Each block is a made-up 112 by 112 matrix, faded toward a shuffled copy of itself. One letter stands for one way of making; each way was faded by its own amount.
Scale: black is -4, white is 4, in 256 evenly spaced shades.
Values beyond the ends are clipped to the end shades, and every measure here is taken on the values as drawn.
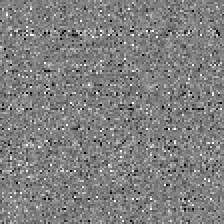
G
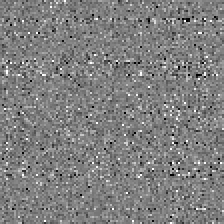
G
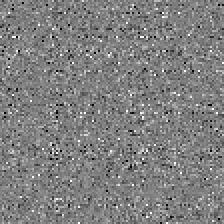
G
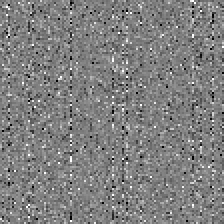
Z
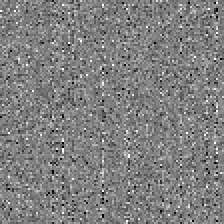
Z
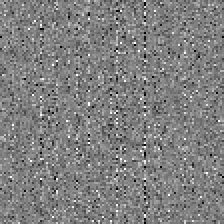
Z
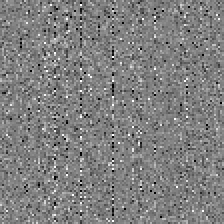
Z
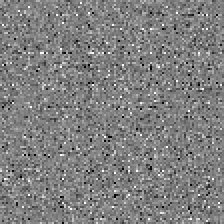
G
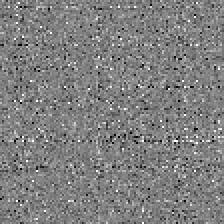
G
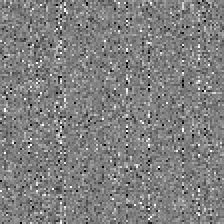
Z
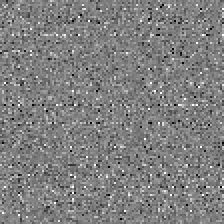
G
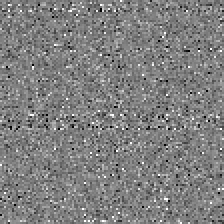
G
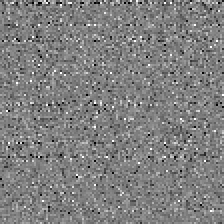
G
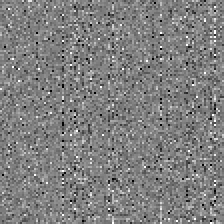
Z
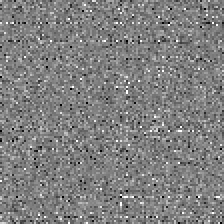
G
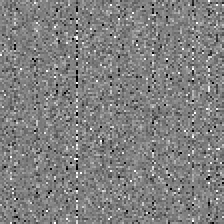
Z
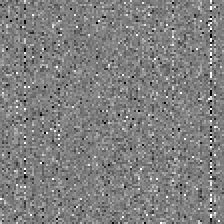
Z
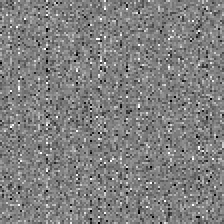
Z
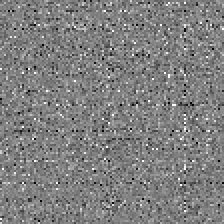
G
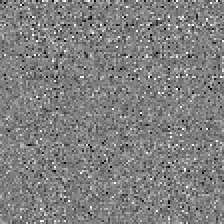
G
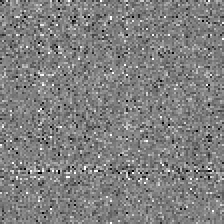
G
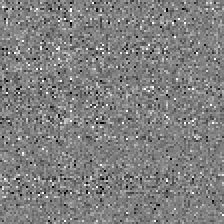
G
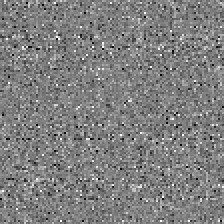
G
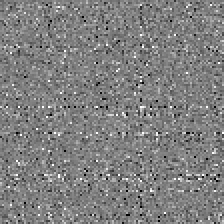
G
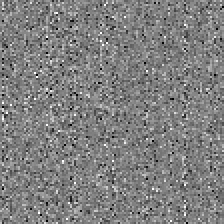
Z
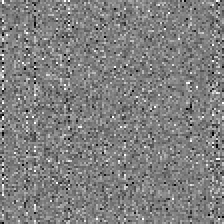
Z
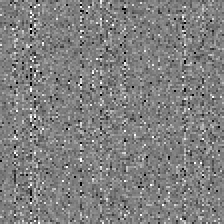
Z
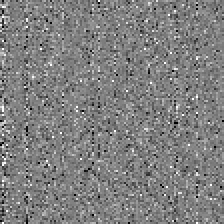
Z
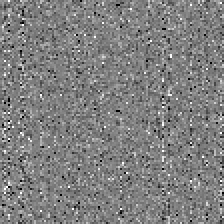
Z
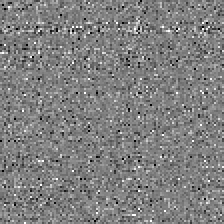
G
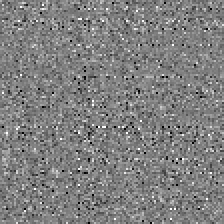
G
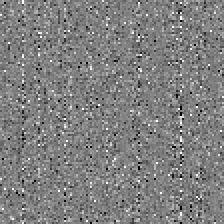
Z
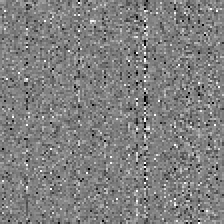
Z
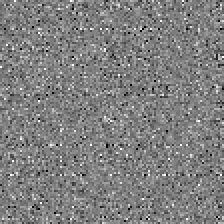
G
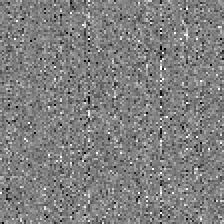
Z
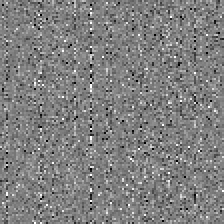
Z
